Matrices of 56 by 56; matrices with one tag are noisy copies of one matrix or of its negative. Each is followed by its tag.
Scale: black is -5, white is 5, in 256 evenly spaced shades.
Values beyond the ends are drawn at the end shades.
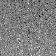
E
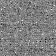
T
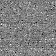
T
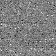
T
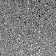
E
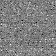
T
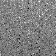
E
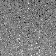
E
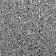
E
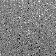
E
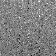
E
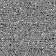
T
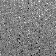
E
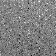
E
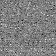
T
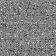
T
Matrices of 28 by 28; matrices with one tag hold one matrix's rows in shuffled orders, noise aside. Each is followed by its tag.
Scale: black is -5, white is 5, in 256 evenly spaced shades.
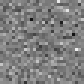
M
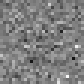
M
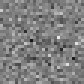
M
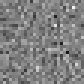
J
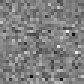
M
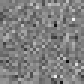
J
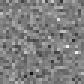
M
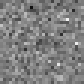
M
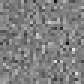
J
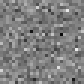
M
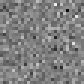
J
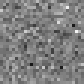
M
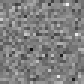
M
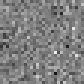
J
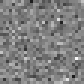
M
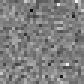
M
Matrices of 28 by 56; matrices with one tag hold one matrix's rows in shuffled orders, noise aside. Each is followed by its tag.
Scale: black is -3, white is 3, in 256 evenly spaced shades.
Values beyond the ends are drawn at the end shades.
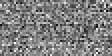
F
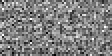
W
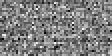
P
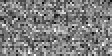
P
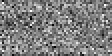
W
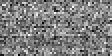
P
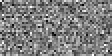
W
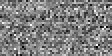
F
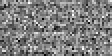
P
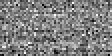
P
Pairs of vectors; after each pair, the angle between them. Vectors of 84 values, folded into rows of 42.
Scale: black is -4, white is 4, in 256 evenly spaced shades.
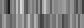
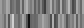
partly opposed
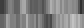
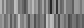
partly opposed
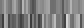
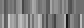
nearly opposite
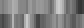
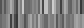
orthogonal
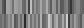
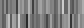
orthogonal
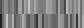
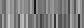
orthogonal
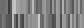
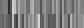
nearly parallel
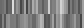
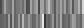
partly aligned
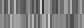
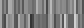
orthogonal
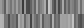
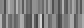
partly aligned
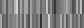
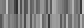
nearly opposite
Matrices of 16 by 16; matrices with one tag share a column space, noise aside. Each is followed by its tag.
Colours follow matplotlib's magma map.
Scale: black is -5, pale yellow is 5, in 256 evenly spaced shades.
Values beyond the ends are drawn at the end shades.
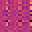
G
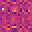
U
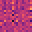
G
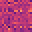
U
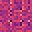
G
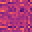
U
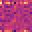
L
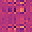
U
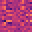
G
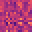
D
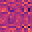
U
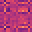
U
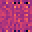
L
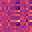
G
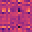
U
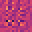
G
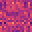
D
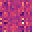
D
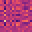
G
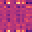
L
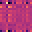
L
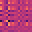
G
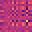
G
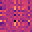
G
